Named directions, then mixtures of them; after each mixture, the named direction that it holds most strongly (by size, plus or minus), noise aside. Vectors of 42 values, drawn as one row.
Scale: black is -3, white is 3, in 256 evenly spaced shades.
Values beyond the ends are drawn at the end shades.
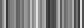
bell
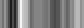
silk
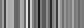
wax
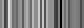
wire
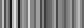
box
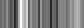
silk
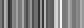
wire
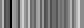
box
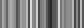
bell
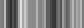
silk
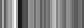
silk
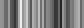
silk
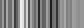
wax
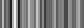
box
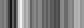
silk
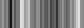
silk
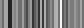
wire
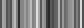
bell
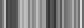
bell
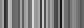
wire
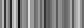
box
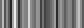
box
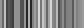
wax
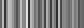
wax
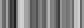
silk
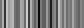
wax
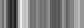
silk
